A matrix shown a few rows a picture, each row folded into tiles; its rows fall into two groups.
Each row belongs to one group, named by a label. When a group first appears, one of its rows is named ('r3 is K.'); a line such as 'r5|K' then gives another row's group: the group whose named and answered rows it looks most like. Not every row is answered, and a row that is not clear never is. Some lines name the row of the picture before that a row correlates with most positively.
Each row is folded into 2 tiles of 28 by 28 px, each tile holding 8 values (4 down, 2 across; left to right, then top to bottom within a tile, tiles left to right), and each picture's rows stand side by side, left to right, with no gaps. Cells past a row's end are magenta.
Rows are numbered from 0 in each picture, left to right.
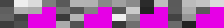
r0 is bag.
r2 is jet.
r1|bag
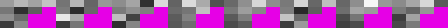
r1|jet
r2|jet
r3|bag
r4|bag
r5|jet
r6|bag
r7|bag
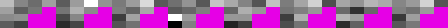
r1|bag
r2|bag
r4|jet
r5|bag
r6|jet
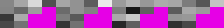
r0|bag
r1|jet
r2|jet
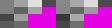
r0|bag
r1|bag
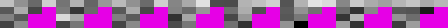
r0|jet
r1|jet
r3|bag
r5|bag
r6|bag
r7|jet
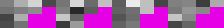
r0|bag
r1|jet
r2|bag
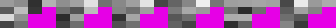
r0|jet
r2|bag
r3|bag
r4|jet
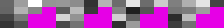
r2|jet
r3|bag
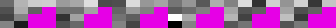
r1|bag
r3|jet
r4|jet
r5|jet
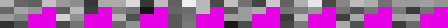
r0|jet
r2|jet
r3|bag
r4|jet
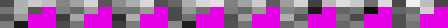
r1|bag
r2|bag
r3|bag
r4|bag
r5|jet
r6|jet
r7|bag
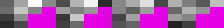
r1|bag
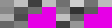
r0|jet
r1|jet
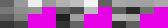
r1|bag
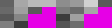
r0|bag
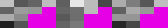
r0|jet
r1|bag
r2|jet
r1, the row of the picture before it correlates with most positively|1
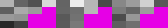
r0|jet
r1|bag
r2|bag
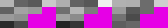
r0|jet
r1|jet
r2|jet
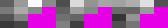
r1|bag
